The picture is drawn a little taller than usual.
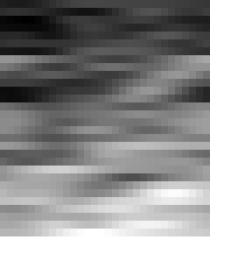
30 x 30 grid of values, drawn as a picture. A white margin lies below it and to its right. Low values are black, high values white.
The ninth with the lowest average is the top left. Streaks run across, left to right. The field climbs toward the bottom.
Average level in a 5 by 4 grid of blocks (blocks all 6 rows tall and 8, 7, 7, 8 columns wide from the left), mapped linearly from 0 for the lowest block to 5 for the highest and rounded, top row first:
0111 | 1122 | 2223 | 3333 | 4455
